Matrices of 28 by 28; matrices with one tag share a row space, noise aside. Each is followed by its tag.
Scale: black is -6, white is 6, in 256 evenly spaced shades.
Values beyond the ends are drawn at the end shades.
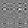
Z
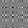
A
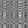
Z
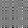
A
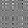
A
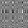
A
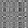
Z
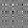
A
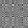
A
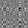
Z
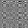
Z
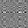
Z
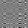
Z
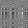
A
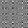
A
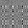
A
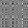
A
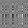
A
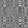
Z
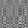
Z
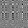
A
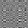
Z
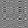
Z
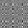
A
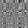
Z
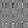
A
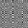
A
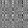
A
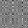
A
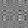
Z
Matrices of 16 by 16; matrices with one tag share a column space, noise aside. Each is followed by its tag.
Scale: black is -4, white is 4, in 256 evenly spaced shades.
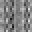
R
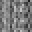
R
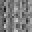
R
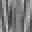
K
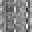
R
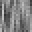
K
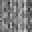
R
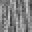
K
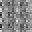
R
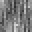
K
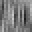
K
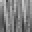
K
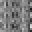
R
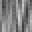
K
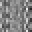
R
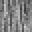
K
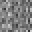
R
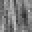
K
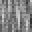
K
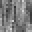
K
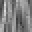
K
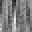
K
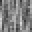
K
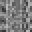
R
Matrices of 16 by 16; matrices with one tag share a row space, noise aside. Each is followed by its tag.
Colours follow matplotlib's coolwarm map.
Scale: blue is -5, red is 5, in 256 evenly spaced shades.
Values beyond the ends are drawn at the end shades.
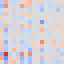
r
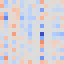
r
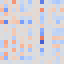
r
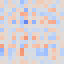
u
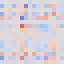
u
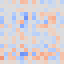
u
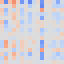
r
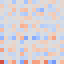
u
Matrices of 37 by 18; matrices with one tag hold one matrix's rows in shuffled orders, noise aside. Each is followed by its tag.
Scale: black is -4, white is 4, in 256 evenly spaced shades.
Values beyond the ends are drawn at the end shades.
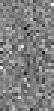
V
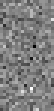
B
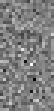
B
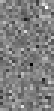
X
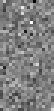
B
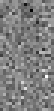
X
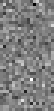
B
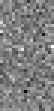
V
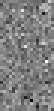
X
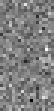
X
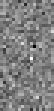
B
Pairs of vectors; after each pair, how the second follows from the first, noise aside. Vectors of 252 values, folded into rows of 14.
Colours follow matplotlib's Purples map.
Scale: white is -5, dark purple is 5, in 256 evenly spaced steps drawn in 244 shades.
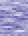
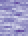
negated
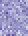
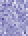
wrapped around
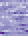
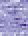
wrapped around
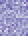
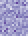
negated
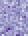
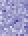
wrapped around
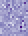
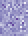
negated
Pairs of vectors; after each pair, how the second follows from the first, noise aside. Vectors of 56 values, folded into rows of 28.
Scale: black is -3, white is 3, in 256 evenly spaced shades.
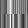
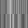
shrunk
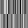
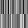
wrapped around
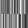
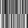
wrapped around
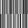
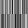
wrapped around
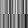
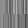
shrunk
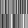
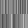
shrunk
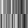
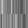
shrunk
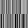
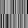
wrapped around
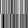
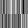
wrapped around
